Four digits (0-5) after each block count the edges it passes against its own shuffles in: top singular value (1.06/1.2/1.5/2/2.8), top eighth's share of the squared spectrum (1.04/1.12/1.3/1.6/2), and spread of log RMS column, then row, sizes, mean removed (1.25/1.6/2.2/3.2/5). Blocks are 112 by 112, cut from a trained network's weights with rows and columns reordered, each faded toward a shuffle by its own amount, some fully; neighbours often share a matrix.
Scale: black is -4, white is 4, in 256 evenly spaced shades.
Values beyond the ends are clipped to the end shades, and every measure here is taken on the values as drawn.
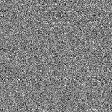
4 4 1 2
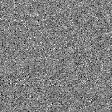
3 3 1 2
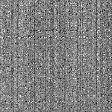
4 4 2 3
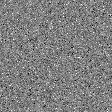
0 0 0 0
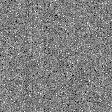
1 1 0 0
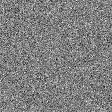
1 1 0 0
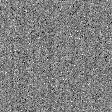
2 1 0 0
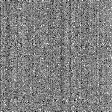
3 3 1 2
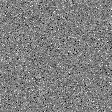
0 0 0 0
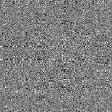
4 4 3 3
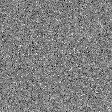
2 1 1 0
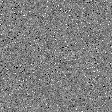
1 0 0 0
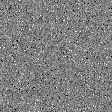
0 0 0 0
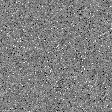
0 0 0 0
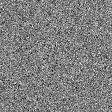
0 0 0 0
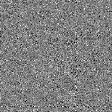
3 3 2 2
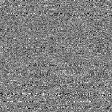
3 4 1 3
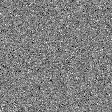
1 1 0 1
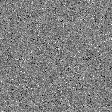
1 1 0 0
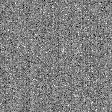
2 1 0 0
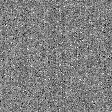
2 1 0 0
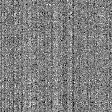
4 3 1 2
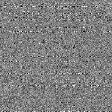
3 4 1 3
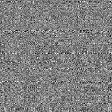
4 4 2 3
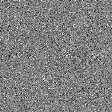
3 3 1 2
